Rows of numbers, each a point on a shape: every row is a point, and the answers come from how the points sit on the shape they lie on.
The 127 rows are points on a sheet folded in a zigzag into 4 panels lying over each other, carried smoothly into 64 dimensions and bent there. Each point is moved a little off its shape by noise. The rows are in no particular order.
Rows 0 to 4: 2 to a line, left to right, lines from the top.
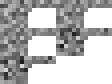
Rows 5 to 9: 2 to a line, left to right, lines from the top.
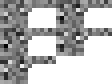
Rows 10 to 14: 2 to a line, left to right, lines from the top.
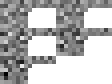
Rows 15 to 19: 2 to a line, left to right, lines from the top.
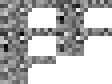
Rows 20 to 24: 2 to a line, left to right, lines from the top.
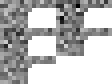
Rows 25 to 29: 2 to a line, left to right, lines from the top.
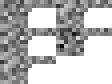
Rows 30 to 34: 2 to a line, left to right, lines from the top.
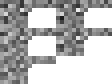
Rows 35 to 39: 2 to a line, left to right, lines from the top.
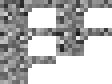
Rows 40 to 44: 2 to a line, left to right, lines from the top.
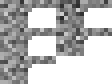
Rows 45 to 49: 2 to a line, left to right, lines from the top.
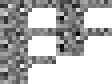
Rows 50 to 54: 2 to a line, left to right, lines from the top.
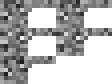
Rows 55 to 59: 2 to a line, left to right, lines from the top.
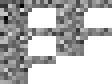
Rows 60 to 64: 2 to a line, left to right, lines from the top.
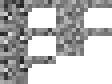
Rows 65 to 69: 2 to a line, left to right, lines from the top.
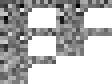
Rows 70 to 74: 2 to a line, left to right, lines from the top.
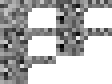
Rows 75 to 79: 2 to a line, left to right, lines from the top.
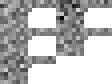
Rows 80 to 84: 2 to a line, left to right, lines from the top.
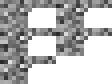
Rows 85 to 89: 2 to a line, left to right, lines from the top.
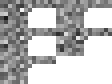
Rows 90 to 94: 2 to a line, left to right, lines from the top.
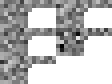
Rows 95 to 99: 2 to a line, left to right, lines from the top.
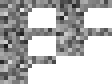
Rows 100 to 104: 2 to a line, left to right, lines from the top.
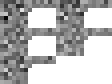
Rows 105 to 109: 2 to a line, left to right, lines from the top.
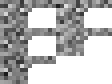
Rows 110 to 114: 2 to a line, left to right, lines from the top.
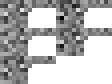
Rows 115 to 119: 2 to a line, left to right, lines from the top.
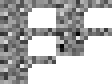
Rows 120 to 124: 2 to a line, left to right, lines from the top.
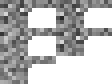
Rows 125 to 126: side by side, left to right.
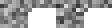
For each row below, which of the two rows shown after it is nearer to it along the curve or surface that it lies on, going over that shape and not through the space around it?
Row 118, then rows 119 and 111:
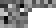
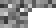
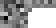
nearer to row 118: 119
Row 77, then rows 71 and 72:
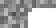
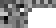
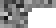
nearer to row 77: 72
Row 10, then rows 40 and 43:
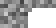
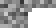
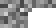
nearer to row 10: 40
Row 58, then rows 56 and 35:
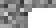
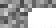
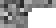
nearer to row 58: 35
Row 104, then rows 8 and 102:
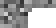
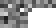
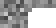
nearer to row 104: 102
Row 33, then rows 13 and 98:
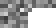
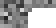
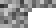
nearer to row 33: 98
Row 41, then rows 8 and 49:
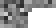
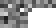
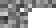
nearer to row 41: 49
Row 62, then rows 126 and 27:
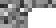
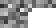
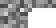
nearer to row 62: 126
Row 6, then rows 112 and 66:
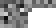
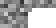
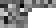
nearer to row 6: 66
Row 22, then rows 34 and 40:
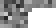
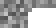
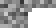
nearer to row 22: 34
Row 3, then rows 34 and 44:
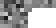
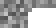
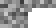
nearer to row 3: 34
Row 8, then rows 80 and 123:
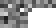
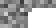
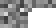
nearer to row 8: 123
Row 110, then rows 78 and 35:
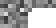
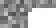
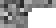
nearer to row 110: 35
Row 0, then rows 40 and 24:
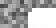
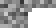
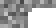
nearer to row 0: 40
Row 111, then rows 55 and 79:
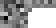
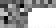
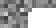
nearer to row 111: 79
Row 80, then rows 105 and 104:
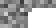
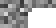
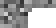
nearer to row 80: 104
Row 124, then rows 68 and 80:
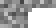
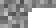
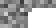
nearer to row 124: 68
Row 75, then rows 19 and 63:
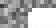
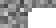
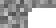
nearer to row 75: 19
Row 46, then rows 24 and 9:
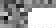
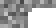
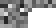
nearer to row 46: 24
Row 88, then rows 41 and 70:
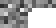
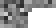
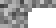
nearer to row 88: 70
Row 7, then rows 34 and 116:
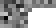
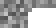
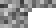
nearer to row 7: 34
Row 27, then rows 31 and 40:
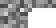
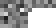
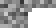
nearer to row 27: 31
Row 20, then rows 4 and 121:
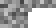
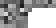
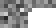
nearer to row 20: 121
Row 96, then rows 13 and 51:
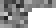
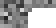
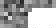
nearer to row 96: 51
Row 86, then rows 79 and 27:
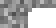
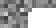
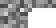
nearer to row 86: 79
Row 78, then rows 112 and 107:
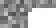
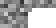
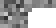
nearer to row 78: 107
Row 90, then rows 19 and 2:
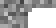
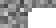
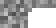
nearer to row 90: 2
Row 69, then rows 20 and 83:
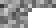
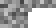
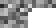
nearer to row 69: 20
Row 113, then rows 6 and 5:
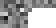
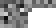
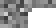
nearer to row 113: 5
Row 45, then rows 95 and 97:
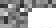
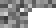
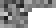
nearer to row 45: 95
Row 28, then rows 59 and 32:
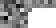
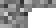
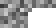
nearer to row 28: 59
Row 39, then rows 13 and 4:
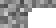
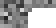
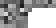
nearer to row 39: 13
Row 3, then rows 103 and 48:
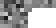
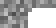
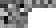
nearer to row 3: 103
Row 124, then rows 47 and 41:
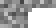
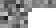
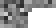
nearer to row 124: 47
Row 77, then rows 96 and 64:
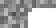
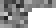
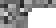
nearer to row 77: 96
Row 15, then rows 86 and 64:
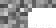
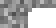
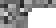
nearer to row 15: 64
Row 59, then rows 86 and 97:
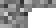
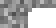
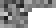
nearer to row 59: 97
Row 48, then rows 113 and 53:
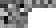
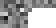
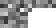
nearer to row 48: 53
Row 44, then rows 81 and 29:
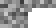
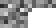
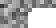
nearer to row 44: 29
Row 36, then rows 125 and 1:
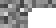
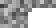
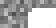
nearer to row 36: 125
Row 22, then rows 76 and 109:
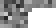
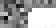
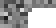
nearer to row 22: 76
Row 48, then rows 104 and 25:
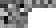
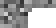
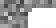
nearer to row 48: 104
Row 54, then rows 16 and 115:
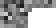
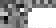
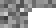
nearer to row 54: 115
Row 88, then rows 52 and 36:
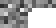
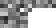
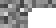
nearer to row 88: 52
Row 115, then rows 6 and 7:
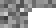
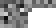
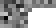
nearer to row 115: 7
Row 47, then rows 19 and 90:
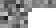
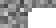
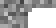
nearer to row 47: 90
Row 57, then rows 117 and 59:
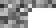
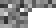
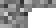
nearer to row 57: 117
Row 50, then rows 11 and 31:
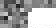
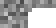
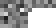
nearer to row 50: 11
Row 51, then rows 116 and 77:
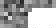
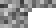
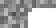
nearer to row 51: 77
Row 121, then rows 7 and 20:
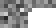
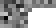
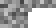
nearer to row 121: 7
